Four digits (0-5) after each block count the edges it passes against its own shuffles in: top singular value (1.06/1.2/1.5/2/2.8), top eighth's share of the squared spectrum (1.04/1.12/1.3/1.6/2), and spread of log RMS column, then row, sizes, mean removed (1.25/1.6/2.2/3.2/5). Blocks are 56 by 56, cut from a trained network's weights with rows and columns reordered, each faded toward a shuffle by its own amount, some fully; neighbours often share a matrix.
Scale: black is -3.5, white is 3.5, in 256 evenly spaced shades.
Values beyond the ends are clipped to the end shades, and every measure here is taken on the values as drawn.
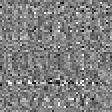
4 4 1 2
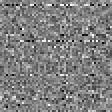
3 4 1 3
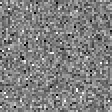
0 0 0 0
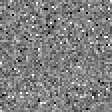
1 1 0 0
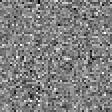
3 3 1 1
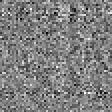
2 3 0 2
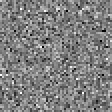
1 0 0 0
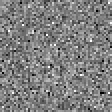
1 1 0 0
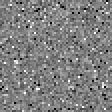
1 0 0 0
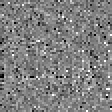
3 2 0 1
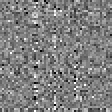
3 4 2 1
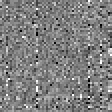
3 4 2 1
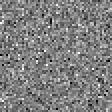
0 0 0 0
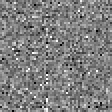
3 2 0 1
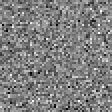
2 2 0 1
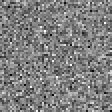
0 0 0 0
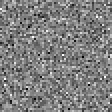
0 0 0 0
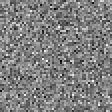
1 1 0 1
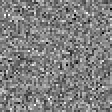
0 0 0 0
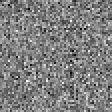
1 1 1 0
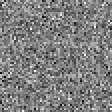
0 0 0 0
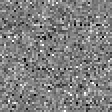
2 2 0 1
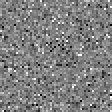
1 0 0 0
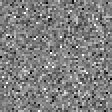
2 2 0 1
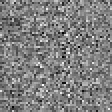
3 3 2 1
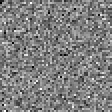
1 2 0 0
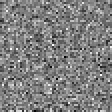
3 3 0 2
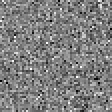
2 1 0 0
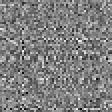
4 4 1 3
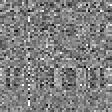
4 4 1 3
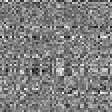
4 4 0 3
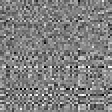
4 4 1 3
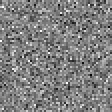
1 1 0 0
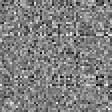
4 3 0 2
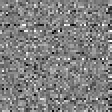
3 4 2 3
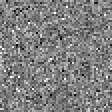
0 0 0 0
